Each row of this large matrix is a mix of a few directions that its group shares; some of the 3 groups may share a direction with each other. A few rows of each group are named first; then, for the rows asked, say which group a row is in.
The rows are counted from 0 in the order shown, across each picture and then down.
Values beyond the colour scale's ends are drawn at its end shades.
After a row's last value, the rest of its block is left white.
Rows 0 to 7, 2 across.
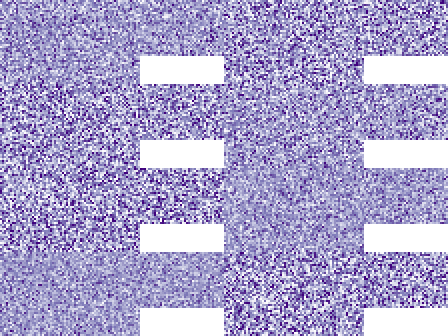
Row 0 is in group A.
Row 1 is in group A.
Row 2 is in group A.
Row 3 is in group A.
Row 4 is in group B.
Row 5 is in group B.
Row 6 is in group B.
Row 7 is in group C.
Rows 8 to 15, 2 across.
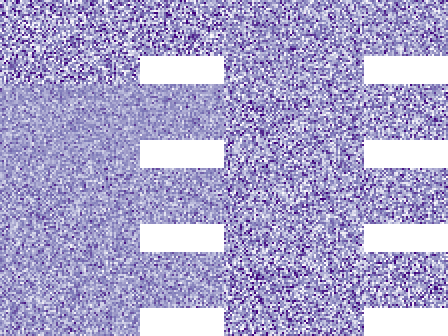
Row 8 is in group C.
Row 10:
A
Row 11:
C
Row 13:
B
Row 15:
A
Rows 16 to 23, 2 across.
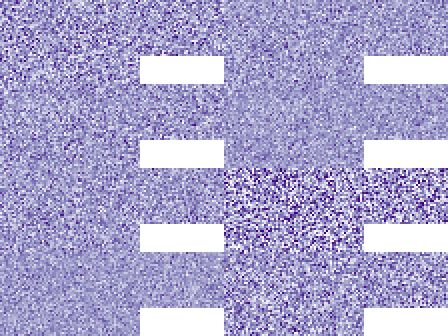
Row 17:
C
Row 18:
B
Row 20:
C
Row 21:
A
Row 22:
C
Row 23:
C
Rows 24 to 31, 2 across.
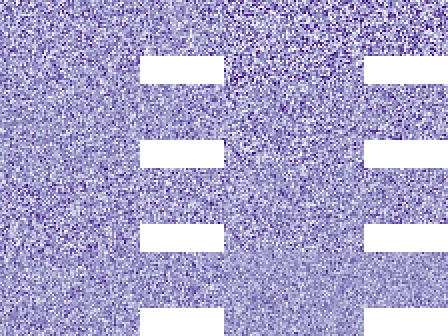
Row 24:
A
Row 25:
A
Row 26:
A
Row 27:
B
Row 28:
C
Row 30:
B
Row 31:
C
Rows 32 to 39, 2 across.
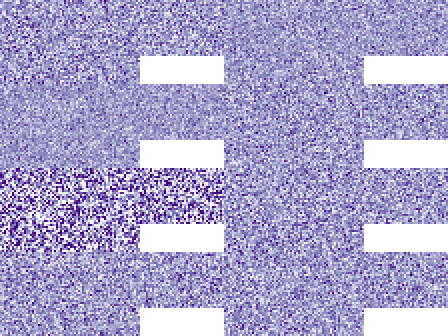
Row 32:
B
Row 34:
B
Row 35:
A
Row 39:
C
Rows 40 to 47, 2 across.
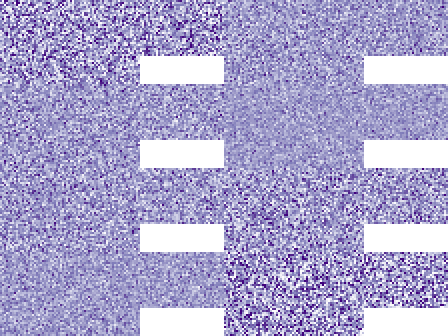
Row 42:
B
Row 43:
A
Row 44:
A
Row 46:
A
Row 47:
B
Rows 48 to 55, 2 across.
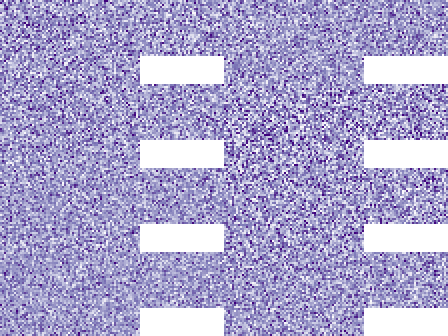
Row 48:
B
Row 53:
A
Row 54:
B
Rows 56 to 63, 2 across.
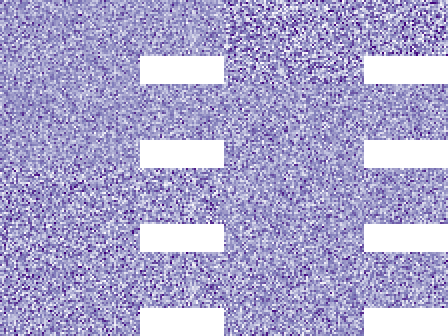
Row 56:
C
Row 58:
B
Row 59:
C
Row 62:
C
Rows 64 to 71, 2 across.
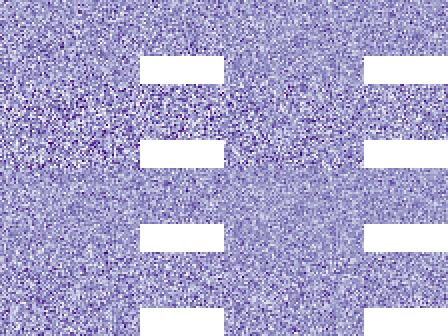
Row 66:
B
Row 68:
A
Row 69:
C
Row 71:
C
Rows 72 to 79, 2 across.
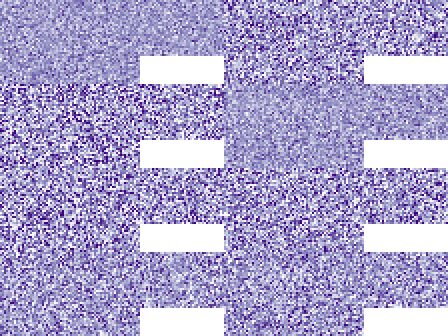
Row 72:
B
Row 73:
B
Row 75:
B
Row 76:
C
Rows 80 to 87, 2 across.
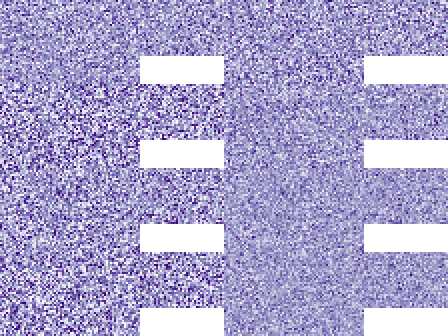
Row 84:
B
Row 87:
B
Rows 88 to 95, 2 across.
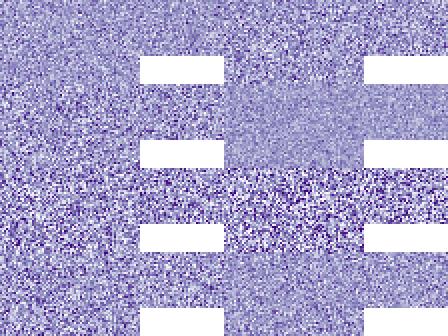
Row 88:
C
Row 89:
C
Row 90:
B
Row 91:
A
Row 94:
C
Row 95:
A
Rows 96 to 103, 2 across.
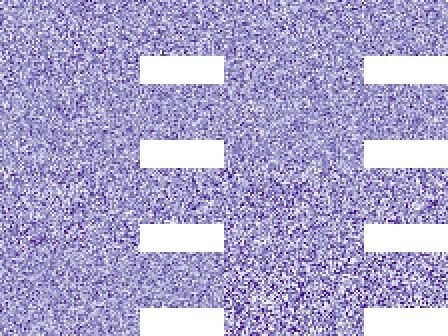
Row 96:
B
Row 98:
B
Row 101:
B
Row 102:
B
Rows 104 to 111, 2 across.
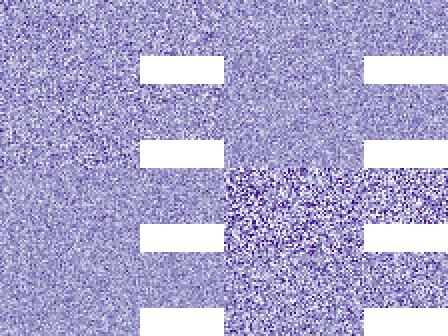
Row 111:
A
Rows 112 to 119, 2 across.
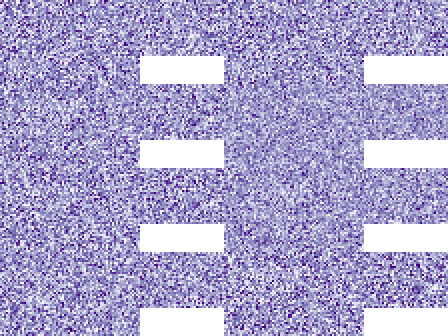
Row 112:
A
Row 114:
B
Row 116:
A
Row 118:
C
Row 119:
B
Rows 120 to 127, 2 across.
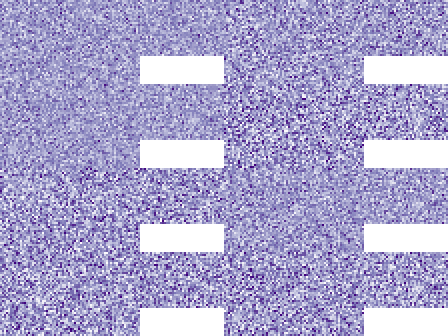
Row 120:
A
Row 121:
B
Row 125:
A
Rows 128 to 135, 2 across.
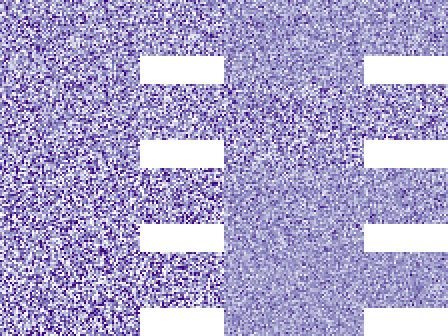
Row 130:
B
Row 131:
B
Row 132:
A
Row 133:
A
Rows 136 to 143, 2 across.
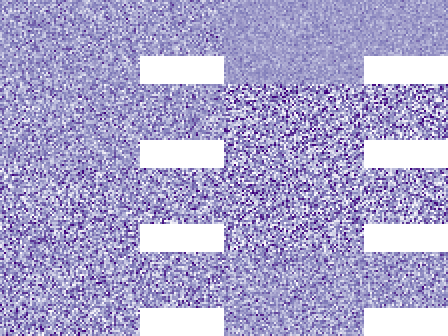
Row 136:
A
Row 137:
B
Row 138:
C
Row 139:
A
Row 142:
B
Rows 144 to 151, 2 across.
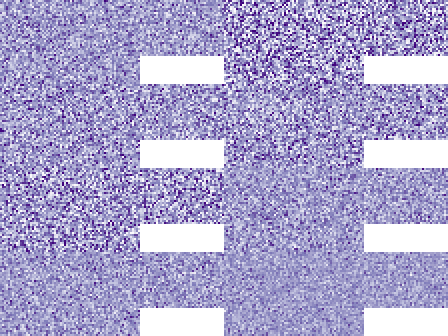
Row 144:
C
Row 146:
A
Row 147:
B
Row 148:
A
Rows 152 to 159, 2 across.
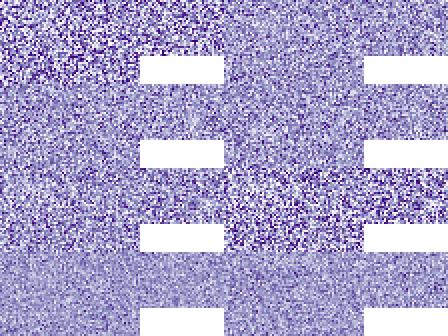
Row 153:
A
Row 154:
C
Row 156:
B
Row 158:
A
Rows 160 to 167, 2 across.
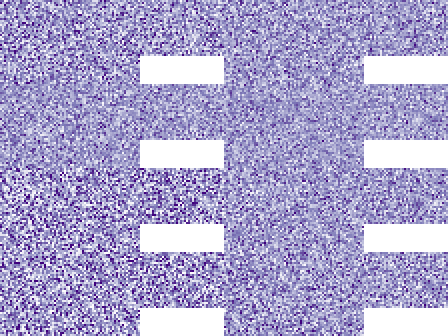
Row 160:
C
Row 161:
A
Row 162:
C
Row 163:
B
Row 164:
B
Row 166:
A
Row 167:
B
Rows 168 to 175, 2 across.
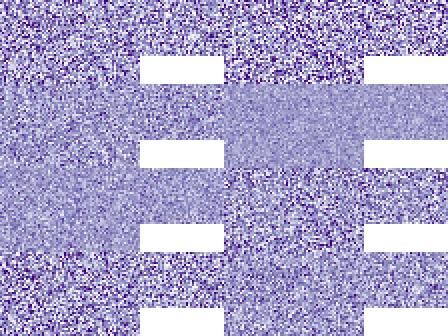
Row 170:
A
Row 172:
C
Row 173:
A
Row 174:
B
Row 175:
B
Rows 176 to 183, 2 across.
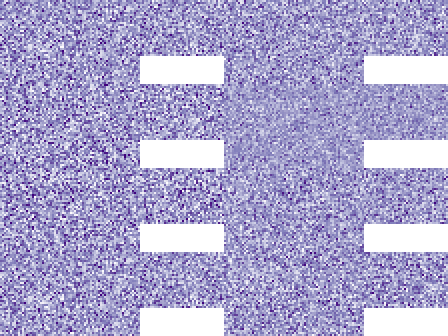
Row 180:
A
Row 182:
C
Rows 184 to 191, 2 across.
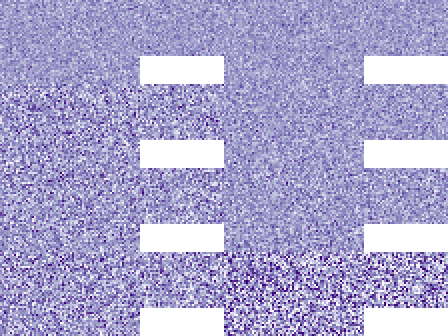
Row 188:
A
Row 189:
A
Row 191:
B
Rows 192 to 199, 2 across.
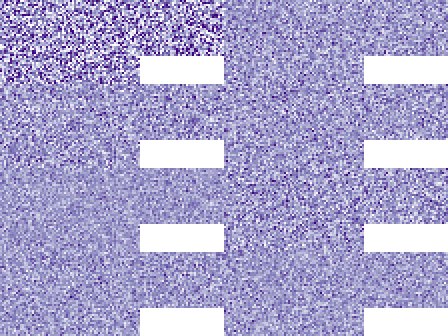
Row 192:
A
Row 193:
B
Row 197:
A
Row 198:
A
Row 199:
B
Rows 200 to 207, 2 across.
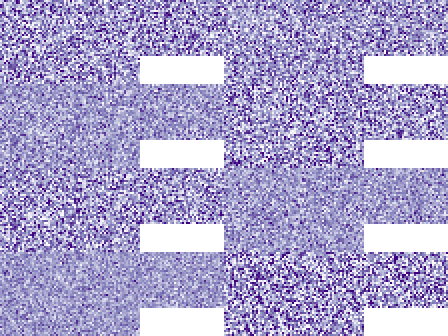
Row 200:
B
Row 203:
A
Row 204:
C
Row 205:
C
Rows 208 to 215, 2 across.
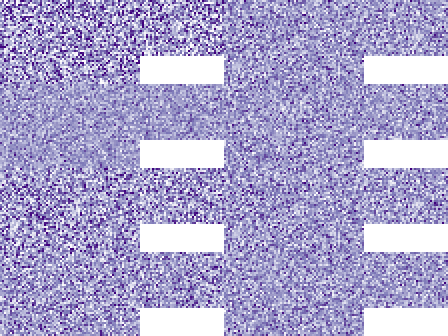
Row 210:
A
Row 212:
C
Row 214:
A
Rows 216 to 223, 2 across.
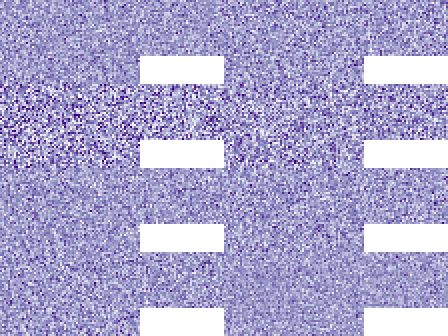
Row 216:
B
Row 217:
A
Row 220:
A
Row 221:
B
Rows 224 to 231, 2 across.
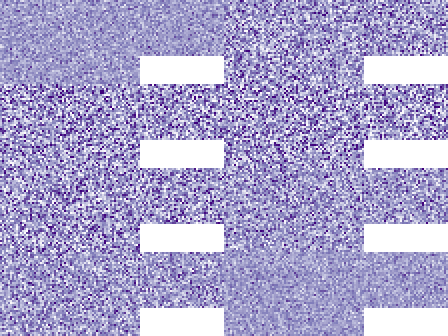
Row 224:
A
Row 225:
C
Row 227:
A
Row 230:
A
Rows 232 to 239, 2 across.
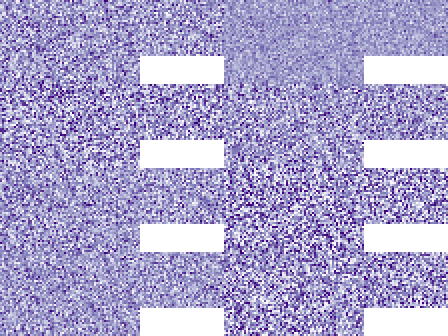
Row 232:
C
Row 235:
A
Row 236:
B
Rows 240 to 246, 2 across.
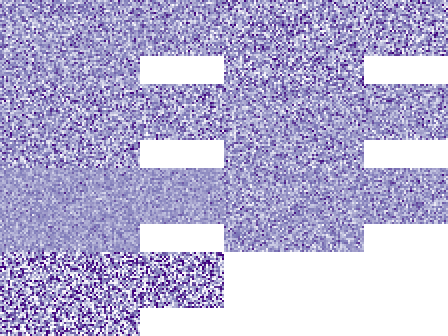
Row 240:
A
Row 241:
B
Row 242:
A
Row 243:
A
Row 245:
A
